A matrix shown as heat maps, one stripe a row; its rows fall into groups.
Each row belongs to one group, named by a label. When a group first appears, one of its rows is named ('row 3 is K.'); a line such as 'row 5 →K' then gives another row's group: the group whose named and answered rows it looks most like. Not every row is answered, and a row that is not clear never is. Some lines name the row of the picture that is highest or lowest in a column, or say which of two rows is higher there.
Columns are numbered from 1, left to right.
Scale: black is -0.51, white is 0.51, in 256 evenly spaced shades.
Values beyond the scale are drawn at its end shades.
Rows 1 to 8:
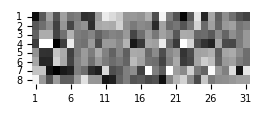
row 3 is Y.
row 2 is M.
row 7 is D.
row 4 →Y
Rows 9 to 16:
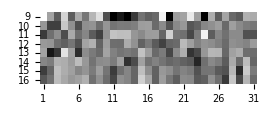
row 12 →M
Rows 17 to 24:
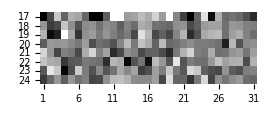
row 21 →M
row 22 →D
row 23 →Y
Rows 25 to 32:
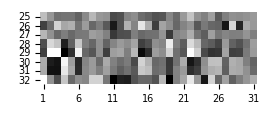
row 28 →Y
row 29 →Y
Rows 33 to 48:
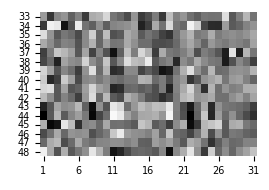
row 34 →Y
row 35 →M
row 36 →M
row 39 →M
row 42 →M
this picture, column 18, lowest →39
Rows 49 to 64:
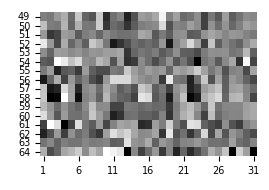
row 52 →M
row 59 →M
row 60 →M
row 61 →Y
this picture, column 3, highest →54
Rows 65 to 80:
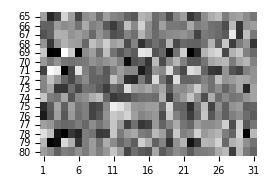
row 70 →D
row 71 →Y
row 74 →M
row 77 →D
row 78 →D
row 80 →D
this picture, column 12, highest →75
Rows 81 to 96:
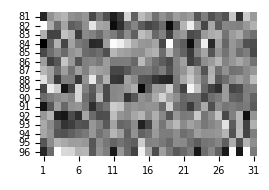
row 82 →M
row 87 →M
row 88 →M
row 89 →Y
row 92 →D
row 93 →D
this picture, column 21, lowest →89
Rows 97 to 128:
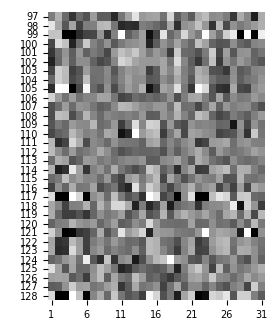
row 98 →M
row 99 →D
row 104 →Y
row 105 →Y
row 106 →M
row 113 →Y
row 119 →D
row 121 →D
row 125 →M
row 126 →M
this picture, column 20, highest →99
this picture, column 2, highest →105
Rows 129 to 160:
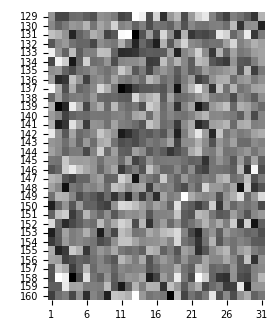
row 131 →D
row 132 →D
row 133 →M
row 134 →Y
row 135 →D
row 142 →M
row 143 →M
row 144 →M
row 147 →D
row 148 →D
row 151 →Y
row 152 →D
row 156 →D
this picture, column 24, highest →160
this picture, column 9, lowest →160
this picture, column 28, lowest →148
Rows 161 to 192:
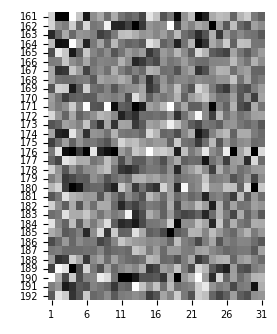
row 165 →Y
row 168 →D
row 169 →Y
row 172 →M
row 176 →D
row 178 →M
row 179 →D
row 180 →D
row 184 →M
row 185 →M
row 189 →Y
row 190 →M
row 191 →D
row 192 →Y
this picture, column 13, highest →191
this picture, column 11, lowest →190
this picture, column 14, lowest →171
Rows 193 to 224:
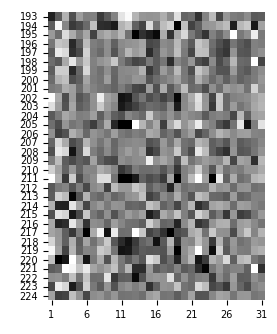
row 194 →D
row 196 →Y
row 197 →Y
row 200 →Y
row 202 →M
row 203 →M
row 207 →Y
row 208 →Y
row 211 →M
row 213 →Y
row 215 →Y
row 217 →M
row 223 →Y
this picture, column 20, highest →195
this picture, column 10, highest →217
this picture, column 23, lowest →221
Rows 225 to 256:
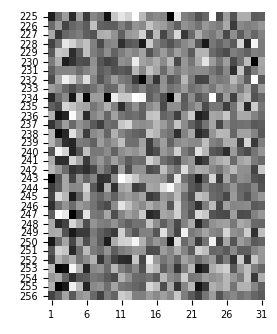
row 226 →D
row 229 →Y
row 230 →D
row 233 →D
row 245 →Y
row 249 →D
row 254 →D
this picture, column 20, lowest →227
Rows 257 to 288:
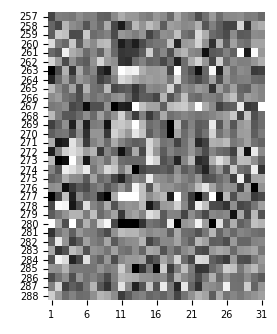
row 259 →Y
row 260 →M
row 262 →M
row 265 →M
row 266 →D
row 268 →D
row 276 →D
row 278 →Y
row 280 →M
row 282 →Y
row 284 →Y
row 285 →D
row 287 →D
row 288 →M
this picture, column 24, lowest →280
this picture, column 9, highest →280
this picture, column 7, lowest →267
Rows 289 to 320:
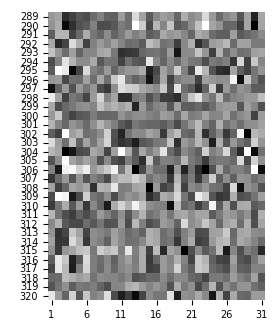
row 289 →D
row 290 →D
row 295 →Y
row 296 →D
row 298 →M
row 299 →D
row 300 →D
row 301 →M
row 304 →D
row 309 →Y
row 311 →D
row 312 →D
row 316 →Y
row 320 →M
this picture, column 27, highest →296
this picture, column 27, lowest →294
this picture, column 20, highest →312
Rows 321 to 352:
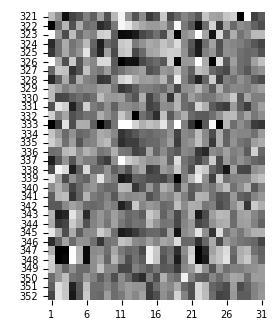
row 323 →M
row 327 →Y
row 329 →M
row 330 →D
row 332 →D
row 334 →M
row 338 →Y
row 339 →M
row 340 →D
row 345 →M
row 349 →M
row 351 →Y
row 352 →Y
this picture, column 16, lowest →332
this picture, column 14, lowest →350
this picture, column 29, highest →321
